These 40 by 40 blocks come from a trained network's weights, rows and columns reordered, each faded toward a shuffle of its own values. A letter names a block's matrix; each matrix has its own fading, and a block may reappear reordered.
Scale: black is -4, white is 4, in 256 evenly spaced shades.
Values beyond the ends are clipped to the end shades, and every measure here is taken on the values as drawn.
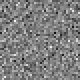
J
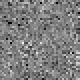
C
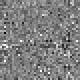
C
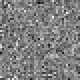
J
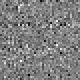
C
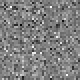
C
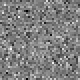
J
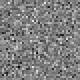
J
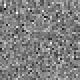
J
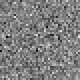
J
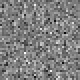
J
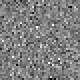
J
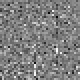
C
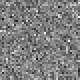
J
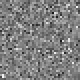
J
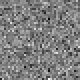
J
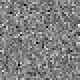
J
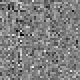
C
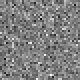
J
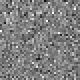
J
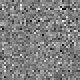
C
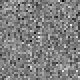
J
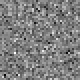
J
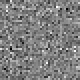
C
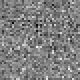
C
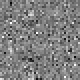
C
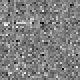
C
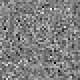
J
